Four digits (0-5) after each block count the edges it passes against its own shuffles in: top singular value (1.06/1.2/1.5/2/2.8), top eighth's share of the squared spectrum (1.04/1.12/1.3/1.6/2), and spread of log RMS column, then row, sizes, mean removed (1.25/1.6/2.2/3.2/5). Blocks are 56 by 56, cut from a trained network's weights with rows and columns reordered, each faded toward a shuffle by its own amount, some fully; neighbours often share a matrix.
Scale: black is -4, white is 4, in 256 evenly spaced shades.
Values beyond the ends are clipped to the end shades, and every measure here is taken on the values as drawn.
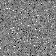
0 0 0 0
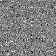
3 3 2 1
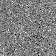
0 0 0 0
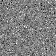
0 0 0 0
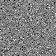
0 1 0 0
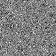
1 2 0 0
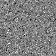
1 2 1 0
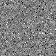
2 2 1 1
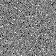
0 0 0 0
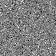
0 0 0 0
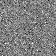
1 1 0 0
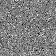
0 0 0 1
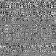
3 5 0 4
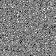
1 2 0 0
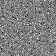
1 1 0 0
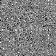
2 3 1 1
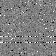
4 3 0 2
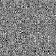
3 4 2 1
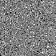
2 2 1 0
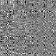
3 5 3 2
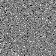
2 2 0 0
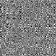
3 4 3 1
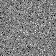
0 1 0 0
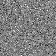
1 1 0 0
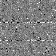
3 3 1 2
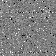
2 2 0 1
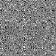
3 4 2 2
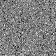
0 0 0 0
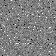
2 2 0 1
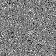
1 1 0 0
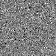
1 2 0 1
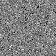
1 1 0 1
